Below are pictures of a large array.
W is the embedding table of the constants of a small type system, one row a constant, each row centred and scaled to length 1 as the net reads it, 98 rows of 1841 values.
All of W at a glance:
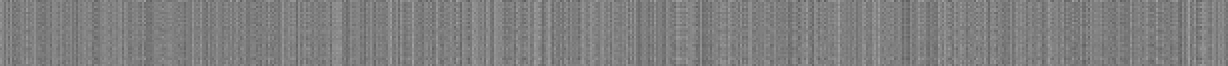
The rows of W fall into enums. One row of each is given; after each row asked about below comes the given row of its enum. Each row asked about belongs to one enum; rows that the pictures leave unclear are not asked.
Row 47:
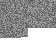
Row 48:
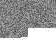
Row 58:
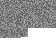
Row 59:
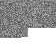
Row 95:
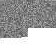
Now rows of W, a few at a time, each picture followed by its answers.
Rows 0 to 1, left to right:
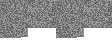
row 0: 47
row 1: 47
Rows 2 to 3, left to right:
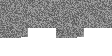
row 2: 47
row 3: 58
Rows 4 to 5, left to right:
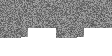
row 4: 95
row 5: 48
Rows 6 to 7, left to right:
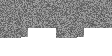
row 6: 95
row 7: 48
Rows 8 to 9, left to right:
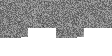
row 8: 59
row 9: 58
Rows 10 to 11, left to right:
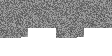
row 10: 58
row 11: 48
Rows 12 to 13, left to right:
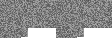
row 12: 95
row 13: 47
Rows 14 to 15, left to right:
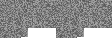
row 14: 95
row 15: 95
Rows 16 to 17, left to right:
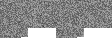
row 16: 59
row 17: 58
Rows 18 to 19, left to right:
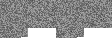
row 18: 47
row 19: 48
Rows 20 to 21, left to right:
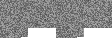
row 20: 48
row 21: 47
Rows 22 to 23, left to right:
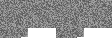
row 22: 58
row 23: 95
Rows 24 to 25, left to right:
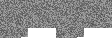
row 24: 58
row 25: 48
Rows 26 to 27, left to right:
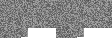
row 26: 95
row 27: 47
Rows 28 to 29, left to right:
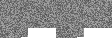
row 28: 48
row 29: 47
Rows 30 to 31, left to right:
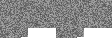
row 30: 48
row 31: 95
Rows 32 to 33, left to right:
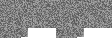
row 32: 95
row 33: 58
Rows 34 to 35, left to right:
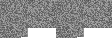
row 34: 47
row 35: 47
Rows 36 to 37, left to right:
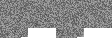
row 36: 48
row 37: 58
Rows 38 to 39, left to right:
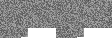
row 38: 58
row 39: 47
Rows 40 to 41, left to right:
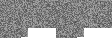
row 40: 95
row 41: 59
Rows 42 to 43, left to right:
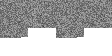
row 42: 59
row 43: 48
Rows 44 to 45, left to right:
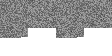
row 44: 47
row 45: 48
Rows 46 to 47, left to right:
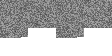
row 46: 48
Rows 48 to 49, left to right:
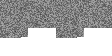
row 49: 95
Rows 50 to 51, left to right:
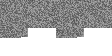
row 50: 47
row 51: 58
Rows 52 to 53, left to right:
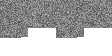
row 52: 59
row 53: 48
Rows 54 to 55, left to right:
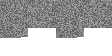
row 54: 47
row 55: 95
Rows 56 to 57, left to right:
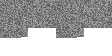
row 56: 95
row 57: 47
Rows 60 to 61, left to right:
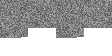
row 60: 48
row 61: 47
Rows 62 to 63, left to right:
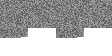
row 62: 58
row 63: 95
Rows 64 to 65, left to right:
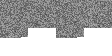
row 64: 48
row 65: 59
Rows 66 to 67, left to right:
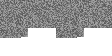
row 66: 58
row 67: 95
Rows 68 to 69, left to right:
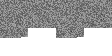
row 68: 58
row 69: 48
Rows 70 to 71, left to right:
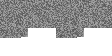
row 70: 58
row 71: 95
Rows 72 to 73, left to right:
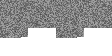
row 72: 48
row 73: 95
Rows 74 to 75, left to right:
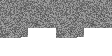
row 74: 48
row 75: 48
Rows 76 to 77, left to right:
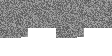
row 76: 58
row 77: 47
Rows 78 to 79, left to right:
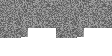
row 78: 95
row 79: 95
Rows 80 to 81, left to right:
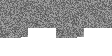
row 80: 48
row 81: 58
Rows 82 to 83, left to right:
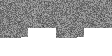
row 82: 59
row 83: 48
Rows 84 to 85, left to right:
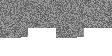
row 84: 48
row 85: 47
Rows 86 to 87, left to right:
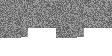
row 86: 95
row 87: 47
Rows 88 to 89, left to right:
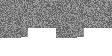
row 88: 95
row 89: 47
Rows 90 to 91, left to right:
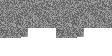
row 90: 58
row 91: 58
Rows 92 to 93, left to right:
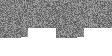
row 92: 95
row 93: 59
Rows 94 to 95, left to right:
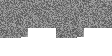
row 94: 58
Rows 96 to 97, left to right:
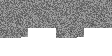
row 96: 58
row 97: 48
